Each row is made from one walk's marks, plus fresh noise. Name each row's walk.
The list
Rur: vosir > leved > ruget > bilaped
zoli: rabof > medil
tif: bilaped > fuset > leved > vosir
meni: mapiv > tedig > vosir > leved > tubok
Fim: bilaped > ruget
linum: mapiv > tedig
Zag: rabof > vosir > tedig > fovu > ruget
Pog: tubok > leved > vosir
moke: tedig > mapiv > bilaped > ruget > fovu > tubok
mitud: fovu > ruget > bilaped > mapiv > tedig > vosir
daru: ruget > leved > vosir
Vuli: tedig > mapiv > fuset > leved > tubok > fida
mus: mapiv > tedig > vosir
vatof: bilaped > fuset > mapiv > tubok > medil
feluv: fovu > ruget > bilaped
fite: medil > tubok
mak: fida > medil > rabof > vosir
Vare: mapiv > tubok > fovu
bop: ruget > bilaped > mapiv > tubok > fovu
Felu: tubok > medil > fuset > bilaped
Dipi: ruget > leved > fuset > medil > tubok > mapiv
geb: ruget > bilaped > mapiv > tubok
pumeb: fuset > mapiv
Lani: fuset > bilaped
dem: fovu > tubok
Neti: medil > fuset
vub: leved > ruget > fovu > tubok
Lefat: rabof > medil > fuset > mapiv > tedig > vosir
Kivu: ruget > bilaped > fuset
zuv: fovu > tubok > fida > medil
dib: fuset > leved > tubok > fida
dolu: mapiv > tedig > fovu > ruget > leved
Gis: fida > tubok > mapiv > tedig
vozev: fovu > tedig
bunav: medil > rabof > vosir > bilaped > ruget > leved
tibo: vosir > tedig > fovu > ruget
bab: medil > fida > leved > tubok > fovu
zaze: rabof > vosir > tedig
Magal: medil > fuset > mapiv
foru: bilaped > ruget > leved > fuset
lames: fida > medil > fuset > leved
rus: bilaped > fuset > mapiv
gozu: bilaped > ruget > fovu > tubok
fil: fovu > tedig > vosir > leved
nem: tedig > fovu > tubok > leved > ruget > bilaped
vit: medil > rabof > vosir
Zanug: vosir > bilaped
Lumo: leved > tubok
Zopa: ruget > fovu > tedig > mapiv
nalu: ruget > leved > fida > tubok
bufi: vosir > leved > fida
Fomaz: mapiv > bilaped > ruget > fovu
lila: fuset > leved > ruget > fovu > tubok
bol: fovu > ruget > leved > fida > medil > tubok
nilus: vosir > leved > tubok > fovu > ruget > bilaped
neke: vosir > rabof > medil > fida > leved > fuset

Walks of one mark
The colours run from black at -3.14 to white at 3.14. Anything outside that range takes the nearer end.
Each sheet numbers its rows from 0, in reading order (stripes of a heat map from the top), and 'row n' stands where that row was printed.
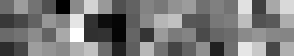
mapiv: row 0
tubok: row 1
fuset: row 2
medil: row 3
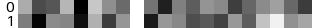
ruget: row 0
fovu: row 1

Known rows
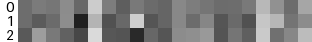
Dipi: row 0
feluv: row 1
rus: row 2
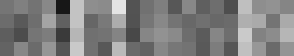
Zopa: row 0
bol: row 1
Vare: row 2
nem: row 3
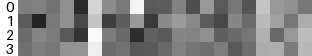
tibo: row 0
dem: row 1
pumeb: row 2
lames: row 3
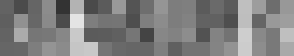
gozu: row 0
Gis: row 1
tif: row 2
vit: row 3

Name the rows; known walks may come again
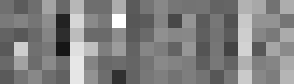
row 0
bol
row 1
tibo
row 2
bop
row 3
linum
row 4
Vuli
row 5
Magal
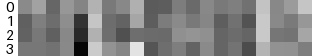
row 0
bufi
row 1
moke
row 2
geb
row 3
Zopa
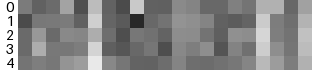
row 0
vub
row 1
vatof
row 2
Pog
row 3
tif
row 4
neke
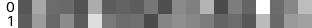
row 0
Zanug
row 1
Gis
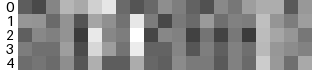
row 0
zoli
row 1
daru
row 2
vozev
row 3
Zag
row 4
nilus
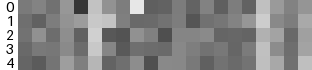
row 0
dolu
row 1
vit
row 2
foru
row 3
Dipi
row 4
bab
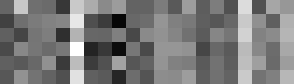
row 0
mus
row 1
Felu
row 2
Vare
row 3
Lani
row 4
gozu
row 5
rus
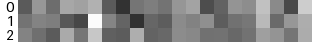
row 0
Lumo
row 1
pumeb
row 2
nalu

